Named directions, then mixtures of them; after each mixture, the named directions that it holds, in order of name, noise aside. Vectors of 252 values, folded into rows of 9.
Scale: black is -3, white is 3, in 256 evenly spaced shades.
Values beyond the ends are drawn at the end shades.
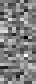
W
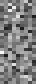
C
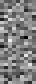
C, W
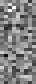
C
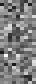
C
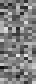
C, W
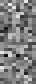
C, W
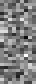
W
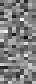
W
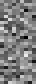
C, W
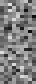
C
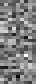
W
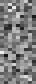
C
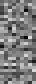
C, W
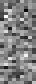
C, W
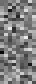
C, W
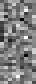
C, W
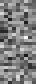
W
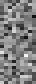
C, W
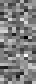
W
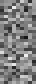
C, W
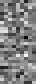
W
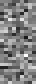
W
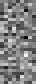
C, W
